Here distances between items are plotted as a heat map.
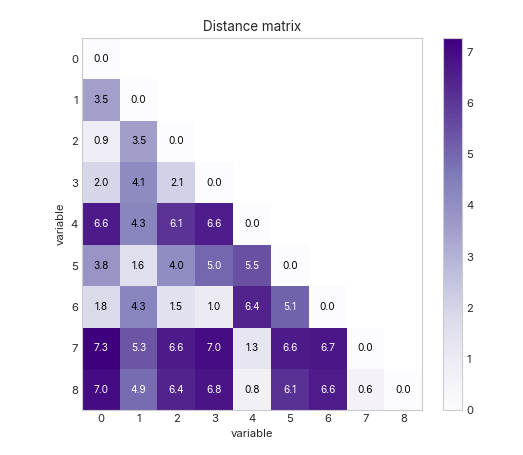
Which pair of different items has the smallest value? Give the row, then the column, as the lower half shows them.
8, 7
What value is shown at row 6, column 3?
1.0
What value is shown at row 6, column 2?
1.5
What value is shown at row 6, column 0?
1.8
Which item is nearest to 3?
6
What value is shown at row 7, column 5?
6.6
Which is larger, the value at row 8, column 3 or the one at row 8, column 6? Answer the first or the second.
the first
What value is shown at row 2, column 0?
0.9
